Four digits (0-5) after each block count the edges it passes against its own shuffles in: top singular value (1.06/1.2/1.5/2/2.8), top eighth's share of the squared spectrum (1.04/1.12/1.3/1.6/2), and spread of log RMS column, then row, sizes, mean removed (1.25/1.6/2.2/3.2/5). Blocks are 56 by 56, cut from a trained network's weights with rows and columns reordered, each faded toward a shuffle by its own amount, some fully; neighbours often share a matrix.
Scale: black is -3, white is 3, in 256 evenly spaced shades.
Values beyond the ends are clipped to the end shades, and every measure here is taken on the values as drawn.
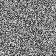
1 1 0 0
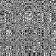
4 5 3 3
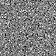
3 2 1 1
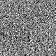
3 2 0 0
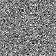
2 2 1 0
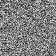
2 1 0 0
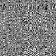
4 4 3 2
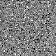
3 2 1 0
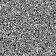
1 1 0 0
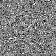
3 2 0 0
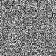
3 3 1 0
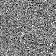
2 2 1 0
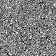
0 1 0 0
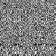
4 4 1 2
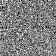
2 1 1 0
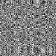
4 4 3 2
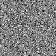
2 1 0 0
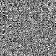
3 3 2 1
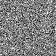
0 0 0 0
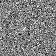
0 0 0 0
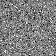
1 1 0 0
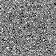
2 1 0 0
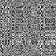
4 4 3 2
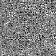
3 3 1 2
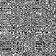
4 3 2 2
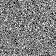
1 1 0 0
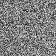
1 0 0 0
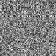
4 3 0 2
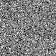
0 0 0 0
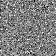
0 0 0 0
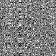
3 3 2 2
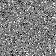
0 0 0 0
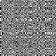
4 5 3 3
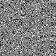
3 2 1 0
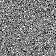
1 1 0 0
